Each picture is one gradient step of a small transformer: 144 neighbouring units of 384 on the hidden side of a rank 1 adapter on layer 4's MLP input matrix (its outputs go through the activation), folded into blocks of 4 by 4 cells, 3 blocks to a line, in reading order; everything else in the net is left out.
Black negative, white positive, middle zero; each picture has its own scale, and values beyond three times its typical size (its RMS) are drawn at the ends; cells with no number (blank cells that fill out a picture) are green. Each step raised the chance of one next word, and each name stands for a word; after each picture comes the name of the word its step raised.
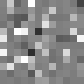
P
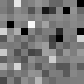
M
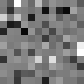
M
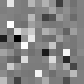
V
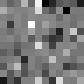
M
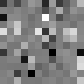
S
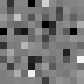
P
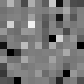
V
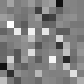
V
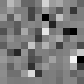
S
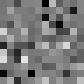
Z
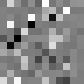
M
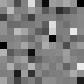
P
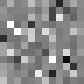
V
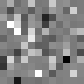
V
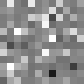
P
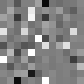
Z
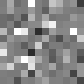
P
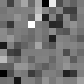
Z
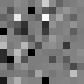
Z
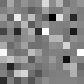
S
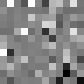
P
